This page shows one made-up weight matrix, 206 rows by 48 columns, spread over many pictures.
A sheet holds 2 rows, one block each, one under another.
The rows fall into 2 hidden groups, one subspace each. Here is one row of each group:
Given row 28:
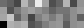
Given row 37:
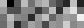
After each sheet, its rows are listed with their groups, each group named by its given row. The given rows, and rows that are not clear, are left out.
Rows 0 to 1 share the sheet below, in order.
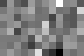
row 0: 37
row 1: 37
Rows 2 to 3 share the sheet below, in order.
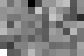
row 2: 37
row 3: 28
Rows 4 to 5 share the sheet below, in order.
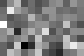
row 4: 28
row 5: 37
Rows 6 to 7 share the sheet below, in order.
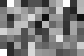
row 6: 37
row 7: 28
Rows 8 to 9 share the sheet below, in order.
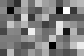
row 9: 37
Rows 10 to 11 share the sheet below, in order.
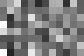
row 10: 28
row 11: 28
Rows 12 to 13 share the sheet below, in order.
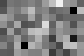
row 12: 37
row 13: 37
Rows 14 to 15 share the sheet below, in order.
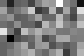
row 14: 37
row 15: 28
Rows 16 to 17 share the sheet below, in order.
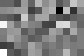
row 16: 28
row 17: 28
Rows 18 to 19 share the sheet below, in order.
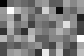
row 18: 28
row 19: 37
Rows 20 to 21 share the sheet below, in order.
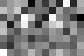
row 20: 37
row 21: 28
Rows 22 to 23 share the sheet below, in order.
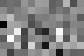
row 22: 28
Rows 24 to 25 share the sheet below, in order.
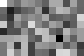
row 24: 28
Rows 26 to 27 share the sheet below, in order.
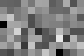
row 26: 28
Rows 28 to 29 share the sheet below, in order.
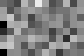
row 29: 28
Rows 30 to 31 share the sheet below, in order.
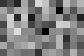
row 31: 37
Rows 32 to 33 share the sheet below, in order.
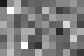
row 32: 28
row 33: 37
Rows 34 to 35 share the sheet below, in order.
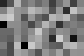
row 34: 28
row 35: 37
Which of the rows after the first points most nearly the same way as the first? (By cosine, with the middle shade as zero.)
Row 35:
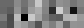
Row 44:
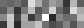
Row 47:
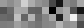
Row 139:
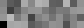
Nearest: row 47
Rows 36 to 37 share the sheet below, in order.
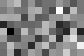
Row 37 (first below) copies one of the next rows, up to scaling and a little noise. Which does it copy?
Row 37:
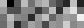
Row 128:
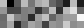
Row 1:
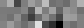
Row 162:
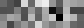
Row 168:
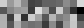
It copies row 128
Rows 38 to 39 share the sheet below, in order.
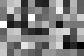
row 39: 37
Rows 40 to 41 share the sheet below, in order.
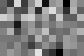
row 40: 37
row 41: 37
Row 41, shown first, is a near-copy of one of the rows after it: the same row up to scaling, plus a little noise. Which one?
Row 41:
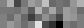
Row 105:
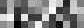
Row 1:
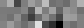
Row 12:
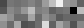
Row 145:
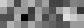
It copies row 1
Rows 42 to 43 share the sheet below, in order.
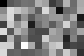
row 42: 28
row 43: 37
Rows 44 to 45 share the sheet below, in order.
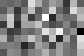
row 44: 37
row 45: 37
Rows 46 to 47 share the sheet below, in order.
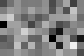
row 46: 28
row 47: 37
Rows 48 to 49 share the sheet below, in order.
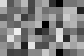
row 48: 37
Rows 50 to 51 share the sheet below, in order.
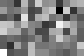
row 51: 28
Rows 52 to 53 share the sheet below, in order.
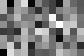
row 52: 37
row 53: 28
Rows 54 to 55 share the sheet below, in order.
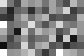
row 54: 28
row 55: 28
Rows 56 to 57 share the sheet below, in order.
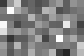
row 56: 28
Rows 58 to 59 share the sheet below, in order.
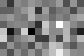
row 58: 37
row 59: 37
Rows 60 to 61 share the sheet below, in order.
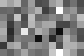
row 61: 37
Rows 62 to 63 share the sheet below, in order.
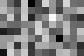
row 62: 37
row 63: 28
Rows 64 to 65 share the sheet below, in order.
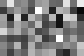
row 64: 37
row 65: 28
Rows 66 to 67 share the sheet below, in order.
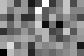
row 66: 37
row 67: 28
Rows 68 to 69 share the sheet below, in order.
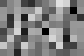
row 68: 37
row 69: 37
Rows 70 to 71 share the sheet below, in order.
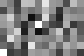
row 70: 37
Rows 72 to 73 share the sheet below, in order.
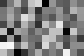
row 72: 37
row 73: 37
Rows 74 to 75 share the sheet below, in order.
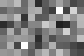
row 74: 28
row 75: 37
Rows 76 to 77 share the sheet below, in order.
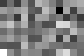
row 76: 28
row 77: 28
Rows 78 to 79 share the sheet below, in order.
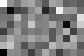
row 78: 28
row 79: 28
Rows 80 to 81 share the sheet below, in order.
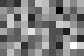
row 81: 37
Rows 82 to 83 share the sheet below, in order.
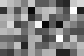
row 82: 37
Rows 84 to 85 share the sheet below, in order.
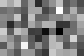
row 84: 28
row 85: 37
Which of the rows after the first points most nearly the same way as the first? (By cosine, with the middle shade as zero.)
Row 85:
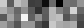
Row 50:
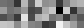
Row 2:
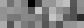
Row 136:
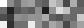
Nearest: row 50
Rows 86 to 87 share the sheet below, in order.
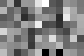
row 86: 37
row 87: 37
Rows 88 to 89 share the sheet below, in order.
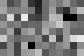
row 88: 37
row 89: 37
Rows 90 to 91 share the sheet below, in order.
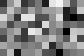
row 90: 37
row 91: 37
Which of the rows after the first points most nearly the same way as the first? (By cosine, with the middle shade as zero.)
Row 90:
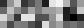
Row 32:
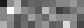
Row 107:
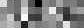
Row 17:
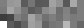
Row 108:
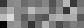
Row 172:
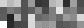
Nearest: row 32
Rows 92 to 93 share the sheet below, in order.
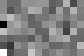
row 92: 28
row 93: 28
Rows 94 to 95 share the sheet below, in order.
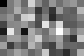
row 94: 37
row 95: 37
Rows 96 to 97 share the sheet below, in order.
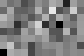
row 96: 37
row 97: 28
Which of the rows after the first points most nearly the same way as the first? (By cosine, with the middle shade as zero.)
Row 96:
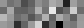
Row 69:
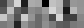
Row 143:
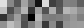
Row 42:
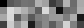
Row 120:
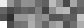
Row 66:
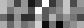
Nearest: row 69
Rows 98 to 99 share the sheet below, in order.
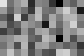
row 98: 37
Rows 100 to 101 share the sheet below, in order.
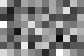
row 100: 28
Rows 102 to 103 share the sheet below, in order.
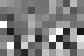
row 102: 28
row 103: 37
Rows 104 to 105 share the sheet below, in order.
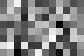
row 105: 37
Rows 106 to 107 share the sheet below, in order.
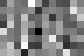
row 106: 37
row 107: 37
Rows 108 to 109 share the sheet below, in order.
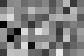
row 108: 28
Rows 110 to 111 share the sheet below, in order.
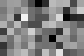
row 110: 37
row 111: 37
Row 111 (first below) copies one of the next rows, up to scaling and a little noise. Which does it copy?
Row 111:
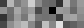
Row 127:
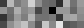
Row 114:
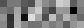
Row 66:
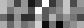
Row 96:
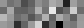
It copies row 127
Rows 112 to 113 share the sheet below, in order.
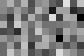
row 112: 37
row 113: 28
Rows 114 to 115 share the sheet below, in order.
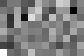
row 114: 37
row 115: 28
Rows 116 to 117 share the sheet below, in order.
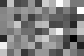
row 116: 37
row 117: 37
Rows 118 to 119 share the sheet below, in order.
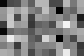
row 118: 28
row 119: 28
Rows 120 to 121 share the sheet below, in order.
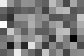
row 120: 28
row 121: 37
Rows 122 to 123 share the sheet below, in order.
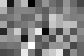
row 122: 37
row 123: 37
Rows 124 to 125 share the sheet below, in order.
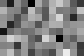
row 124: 37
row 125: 28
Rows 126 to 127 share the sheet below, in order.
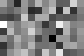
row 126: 28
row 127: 37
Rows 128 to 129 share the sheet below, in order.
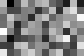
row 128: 37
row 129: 28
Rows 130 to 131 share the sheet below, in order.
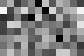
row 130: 37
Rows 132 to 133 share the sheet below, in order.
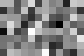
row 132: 37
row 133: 37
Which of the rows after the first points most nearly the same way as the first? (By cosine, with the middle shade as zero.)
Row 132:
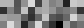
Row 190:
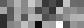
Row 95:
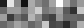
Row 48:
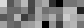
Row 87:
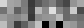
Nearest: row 87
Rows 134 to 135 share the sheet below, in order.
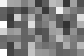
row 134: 28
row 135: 28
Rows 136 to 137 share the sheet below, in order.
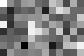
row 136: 28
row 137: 37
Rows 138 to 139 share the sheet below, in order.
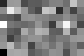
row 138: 28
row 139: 28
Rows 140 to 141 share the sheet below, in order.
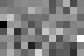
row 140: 28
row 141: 37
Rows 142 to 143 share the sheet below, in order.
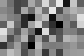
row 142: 37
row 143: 37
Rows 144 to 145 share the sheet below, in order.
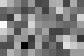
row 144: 28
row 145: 37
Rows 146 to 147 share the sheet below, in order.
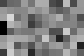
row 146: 28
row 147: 28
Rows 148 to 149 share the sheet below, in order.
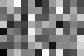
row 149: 37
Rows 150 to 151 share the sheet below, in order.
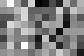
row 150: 37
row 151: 37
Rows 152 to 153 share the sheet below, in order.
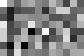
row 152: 28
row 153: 37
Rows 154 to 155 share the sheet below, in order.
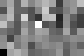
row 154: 37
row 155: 28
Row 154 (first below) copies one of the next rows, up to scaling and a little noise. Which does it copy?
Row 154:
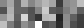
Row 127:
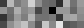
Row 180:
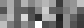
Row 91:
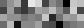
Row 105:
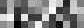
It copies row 180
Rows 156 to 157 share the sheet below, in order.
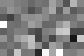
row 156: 28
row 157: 37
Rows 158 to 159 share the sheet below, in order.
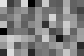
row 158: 37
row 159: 28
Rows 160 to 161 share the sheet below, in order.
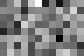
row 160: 37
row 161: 28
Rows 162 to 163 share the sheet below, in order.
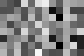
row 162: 37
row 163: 37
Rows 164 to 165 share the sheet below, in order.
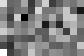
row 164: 37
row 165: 28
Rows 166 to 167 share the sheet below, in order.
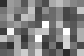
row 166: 37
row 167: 37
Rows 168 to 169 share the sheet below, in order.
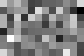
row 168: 37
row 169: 28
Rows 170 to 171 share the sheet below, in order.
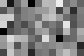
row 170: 37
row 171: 28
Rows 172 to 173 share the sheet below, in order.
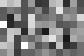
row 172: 28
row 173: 37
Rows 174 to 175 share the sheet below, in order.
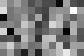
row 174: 37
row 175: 37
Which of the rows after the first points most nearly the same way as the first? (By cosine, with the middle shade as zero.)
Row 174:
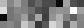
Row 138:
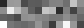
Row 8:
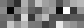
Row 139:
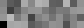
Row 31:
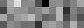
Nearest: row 139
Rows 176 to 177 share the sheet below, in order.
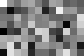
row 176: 28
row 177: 28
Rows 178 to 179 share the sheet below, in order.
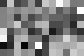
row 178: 37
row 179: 37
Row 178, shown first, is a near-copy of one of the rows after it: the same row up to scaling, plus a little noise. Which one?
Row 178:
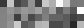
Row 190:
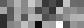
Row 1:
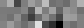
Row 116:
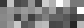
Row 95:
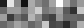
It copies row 116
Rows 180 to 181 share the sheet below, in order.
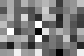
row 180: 37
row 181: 37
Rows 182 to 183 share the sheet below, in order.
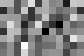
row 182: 37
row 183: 37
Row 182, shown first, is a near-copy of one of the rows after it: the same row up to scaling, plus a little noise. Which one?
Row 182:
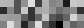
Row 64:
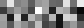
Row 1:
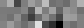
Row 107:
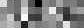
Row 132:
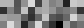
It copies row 132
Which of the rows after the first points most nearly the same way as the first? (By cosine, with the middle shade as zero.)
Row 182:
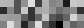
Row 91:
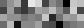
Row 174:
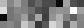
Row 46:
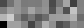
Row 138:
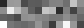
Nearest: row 91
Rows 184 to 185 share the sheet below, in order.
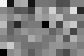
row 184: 37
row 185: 28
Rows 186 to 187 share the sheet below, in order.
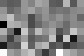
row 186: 28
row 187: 28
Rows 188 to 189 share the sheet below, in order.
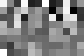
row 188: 37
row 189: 28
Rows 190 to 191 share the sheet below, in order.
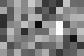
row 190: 37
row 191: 37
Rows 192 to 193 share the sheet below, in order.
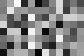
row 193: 37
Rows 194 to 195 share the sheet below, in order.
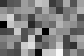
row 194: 28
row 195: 37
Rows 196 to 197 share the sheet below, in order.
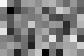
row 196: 28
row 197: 37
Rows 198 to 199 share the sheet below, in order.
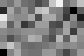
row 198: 37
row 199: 28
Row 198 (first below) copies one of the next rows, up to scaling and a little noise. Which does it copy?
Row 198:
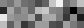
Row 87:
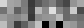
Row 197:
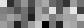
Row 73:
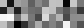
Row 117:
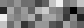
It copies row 117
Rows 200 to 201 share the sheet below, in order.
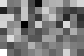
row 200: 37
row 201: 28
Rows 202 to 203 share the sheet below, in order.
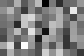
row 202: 37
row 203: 37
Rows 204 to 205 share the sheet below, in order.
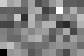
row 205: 28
